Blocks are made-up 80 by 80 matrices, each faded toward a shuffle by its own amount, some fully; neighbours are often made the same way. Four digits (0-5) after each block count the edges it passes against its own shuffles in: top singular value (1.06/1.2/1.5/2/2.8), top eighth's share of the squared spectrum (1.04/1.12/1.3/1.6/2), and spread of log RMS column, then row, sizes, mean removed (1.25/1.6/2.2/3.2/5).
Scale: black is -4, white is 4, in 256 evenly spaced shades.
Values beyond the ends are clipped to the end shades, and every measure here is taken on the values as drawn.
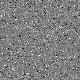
0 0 0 0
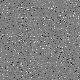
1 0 0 0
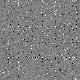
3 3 2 1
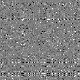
4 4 1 2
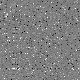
3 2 0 0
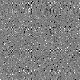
4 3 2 2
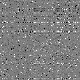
4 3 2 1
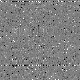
4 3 1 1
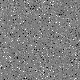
2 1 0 0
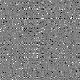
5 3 2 2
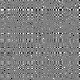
5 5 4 3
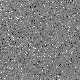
2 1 0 0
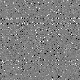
4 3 1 2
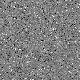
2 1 0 0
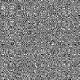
4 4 2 2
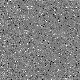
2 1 1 0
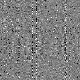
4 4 3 1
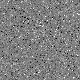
0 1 0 0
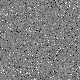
0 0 0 0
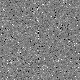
2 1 0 0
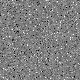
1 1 0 0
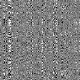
4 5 3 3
